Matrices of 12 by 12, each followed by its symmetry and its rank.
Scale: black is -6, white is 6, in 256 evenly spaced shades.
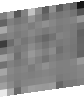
antisymmetric, rank two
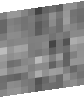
antisymmetric, rank two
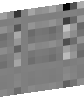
neither, rank one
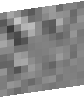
antisymmetric, rank two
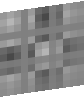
symmetric, rank one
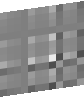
symmetric, rank one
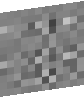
neither, rank two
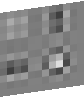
symmetric, rank one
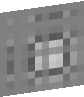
symmetric, rank one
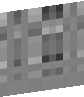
neither, rank one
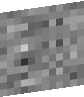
neither, rank two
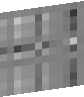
neither, rank one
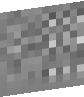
neither, rank two
